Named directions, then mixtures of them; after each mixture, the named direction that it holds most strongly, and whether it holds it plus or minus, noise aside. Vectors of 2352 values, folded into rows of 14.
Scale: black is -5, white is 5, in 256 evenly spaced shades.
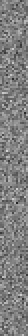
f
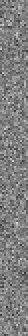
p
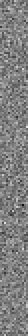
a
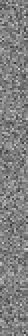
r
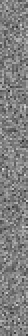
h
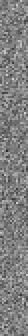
f, minus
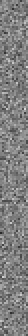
f, plus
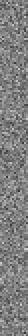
r, plus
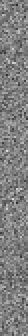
f, plus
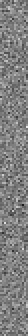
a, plus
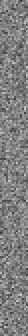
f, plus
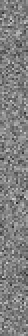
f, plus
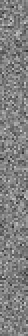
p, plus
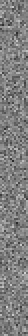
p, minus
